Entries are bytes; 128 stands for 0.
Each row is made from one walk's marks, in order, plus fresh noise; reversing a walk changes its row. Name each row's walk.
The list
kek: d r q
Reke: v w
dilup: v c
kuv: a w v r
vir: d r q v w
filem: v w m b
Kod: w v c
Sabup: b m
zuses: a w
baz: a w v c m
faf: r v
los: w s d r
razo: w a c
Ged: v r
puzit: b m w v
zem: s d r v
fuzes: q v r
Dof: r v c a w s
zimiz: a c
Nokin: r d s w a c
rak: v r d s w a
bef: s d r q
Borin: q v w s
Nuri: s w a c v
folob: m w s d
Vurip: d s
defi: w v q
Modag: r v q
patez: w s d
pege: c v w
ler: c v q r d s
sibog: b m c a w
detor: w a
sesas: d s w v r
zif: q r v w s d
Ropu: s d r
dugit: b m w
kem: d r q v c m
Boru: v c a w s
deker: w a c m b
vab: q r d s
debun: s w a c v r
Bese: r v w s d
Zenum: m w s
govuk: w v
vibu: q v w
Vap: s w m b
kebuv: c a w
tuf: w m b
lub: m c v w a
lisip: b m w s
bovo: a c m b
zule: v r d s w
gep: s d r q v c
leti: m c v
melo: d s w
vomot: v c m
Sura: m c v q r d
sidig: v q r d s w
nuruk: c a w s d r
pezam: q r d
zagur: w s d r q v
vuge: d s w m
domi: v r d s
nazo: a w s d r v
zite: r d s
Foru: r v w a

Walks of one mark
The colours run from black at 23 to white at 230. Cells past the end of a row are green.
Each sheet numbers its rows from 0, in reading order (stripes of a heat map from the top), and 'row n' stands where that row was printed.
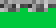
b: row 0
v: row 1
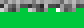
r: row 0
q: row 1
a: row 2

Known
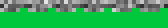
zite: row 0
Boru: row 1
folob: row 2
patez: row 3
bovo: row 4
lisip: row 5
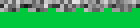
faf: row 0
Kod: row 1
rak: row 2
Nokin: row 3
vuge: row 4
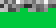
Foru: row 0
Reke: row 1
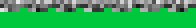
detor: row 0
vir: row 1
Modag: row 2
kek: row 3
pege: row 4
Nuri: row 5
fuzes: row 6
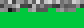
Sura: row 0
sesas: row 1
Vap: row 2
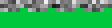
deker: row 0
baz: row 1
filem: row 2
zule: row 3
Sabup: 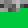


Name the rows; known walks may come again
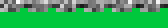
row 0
Foru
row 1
dugit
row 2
faf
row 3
Sabup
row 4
baz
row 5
govuk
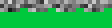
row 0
ler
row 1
deker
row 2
Vurip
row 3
domi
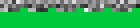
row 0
debun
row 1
kek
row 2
Zenum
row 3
zimiz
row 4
Bese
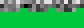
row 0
puzit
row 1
sidig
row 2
zif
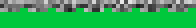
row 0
melo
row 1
sibog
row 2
Modag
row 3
pezam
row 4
nazo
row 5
vab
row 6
los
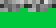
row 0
vuge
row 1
Nuri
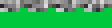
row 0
kebuv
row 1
vomot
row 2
razo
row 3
Ged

